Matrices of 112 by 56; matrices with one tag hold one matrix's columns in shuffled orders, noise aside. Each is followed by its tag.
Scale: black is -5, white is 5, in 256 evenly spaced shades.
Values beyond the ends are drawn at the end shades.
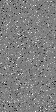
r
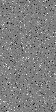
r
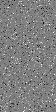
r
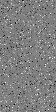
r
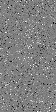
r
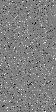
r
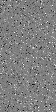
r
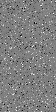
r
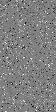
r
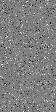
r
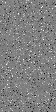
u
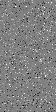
u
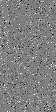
r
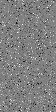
r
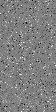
r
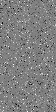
r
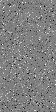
u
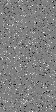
r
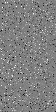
u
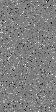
r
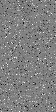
r
